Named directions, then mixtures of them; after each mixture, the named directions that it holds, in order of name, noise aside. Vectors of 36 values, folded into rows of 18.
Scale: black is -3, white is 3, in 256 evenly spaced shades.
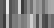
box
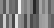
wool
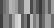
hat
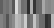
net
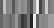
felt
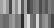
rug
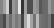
box, rug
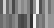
felt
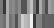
box, felt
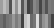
rug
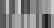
box, net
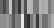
rug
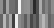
wool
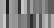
box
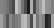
hat, net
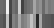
box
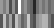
rug, wool
